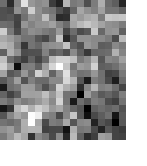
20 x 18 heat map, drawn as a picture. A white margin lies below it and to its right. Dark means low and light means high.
The halves do not mirror each other. The ninth with the lowest average is the bottom right. No regular stripes run through it.
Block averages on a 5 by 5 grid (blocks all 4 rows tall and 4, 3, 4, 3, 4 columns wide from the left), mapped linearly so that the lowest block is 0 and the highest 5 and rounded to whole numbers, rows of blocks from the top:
14143
32222
22531
24311
34200
